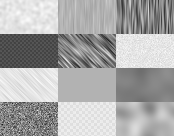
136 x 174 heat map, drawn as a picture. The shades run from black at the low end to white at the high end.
The table splits into 4 rows of 3 panels. Panel 1,1: very high, blotchy, faint in contrast. Panel 1,2: high, streaked downward, faint in contrast. Panel 1,3: middling, streaked downward, strong in contrast. Panel 2,1: low, checkered, faint in contrast. Panel 2,2: middling, slanting down to the right, strong in contrast. Panel 2,3: very high, fine-grained, faint in contrast. Panel 3,1: very high, slanting down to the right, faint in contrast. Panel 3,2: high, flat. Panel 3,3: middling, smooth, faint in contrast. Panel 4,1: middling, fine-grained, strong in contrast. Panel 4,2: very high, checkered, faint in contrast. Panel 4,3: high, smooth.
